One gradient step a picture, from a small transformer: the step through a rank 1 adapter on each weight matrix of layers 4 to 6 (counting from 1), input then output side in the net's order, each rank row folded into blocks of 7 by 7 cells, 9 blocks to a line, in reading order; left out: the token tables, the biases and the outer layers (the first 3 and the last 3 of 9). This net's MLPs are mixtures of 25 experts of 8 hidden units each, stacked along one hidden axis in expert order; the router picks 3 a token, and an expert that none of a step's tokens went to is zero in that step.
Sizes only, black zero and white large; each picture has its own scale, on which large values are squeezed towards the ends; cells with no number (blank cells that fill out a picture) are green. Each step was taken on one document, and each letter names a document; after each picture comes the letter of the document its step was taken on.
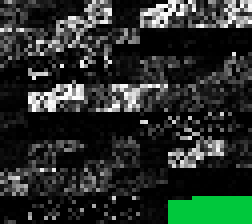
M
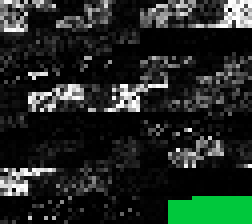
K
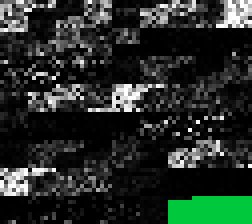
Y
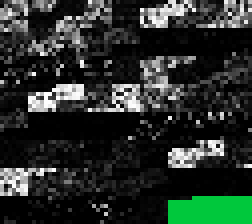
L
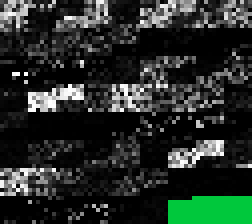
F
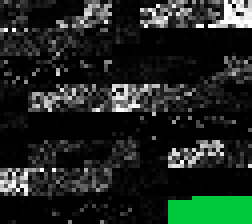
F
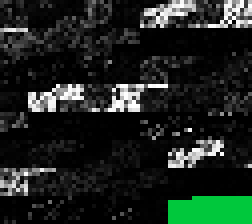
K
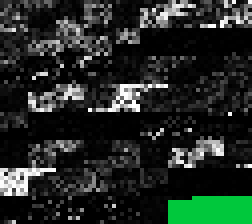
K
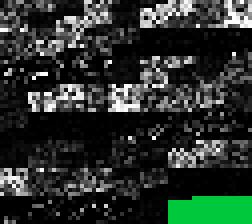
M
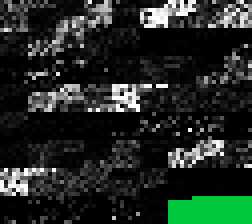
Y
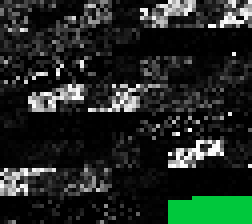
M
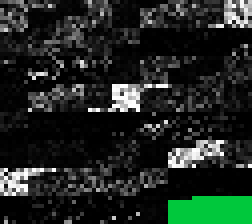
Y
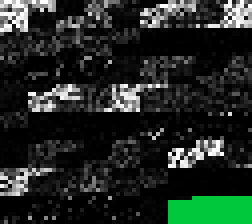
K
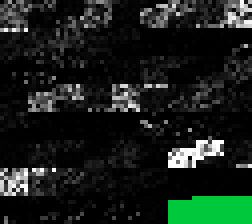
Y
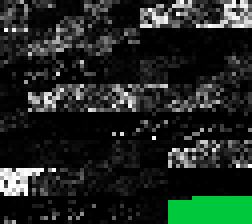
Y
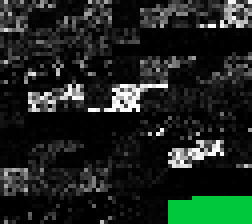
M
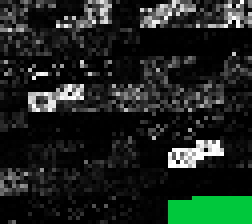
M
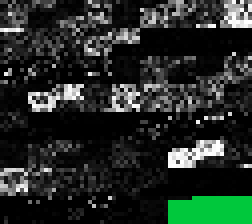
L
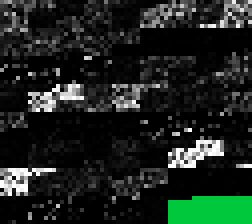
K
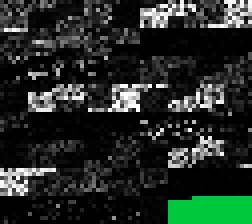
K
